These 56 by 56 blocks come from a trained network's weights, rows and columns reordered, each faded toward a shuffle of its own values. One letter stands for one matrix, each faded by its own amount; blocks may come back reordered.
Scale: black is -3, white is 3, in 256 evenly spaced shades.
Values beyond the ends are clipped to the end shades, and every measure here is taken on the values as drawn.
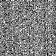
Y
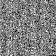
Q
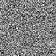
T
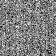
Q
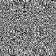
T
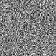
T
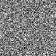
T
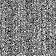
Y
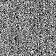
Q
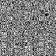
T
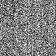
Q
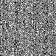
Y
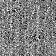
Y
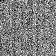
Y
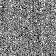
Q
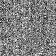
Q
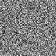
T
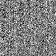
Q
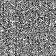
Q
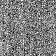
Q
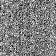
Q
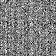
Y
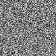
T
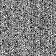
Q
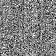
Q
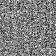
Q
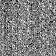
Y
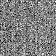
Y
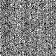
Y
